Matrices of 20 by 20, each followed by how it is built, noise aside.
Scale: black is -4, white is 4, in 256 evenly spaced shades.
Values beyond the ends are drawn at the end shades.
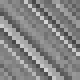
Toeplitz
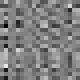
low rank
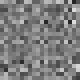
low rank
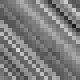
Toeplitz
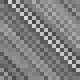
Toeplitz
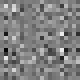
low rank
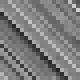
Toeplitz
